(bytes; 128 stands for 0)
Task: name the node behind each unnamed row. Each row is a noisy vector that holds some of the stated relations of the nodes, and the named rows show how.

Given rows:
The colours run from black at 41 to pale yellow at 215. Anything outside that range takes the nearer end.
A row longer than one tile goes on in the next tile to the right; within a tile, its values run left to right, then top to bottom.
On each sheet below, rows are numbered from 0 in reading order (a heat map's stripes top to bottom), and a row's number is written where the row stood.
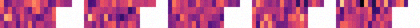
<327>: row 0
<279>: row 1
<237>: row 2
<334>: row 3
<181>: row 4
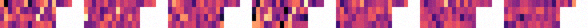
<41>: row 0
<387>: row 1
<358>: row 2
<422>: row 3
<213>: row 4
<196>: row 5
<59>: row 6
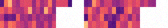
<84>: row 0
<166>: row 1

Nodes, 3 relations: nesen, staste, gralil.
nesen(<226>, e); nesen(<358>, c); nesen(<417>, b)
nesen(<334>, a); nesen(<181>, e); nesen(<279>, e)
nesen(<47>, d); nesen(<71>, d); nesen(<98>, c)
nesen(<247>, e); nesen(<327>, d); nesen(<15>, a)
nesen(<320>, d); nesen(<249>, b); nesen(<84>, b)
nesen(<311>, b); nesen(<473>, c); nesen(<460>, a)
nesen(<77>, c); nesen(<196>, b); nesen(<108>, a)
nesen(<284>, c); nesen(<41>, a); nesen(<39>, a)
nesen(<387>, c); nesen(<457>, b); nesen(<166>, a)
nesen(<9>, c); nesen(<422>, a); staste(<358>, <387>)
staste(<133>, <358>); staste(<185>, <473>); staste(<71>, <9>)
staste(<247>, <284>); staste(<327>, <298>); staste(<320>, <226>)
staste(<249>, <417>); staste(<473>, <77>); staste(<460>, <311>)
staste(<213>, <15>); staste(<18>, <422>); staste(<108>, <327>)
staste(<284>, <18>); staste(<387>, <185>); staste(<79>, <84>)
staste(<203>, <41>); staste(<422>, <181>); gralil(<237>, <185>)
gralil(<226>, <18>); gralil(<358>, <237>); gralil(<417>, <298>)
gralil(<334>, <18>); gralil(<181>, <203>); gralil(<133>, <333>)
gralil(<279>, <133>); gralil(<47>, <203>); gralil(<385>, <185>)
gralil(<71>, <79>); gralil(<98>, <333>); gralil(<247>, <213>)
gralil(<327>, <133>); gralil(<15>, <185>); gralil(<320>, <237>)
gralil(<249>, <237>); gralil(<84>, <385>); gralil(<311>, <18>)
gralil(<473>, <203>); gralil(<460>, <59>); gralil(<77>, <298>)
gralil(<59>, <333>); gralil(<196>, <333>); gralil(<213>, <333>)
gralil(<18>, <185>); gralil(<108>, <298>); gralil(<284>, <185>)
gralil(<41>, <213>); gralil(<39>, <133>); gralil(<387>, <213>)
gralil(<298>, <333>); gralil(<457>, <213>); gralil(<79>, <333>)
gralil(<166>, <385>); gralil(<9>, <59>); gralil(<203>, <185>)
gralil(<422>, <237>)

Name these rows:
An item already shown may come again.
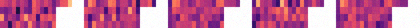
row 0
<77>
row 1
<311>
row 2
<237>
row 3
<203>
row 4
<237>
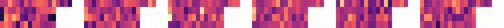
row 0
<320>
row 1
<247>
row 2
<387>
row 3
<457>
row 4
<226>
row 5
<327>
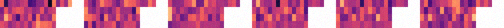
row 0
<460>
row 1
<247>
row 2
<457>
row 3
<284>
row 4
<284>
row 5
<71>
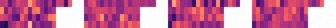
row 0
<133>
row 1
<15>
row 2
<203>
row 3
<213>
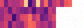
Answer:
<417>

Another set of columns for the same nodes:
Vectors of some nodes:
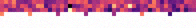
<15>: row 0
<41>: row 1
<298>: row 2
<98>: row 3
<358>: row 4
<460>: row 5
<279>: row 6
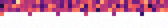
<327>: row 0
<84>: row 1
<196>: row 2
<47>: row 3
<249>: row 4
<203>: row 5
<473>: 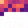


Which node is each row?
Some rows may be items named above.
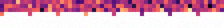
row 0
<71>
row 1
<311>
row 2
<422>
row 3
<108>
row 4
<213>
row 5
<59>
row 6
<59>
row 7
<417>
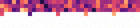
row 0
<18>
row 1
<247>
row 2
<460>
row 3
<39>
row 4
<334>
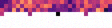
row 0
<133>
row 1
<284>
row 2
<181>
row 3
<77>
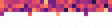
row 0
<284>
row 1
<320>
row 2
<108>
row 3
<59>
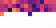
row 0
<108>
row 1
<279>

